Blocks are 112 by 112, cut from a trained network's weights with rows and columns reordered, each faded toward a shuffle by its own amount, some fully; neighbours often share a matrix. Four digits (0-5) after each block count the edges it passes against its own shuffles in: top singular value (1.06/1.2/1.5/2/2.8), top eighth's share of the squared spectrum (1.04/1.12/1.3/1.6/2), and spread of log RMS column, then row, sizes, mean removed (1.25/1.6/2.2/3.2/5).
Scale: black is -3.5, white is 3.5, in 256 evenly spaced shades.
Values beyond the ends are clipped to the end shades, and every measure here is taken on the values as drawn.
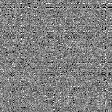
4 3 2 2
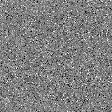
3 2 1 1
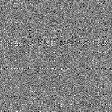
4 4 1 3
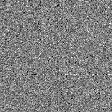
3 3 0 2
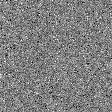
1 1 0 0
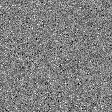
0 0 0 0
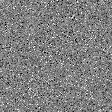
2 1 0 0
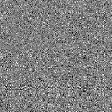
4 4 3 3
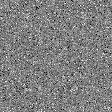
2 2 0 1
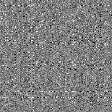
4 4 2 3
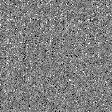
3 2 1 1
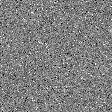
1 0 0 0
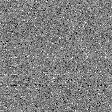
2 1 0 1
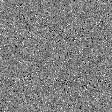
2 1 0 1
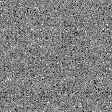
2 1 0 0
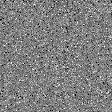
2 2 0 1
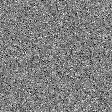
1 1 0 0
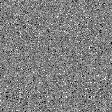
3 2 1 2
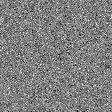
0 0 0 0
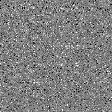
3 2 1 1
